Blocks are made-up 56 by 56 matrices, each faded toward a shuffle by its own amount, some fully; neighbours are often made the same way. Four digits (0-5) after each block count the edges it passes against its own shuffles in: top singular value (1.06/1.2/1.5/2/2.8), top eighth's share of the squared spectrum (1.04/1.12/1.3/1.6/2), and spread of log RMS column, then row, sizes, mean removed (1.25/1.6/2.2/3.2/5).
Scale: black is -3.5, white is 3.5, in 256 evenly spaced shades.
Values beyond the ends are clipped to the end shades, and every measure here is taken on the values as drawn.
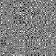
4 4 2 2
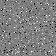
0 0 0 0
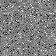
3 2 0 0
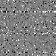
4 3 1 2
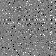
3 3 1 1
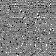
3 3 1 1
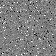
1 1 0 0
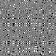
4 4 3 2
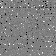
2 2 0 1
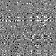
4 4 2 3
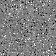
1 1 0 0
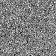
2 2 0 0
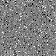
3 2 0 1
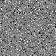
1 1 0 0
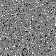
0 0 0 0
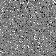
1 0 0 1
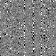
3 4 3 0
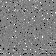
2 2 0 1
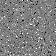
0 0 0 0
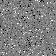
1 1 0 0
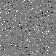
0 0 0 0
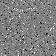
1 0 0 0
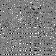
4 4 1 2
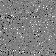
2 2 1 1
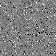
2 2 0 1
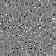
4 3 1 2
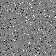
0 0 0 0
